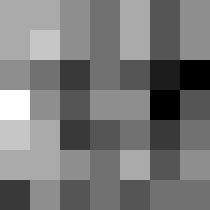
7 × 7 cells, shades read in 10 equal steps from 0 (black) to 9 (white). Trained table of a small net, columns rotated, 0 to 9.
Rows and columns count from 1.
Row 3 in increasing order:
0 1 2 3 4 4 5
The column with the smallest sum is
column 6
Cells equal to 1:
1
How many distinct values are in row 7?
4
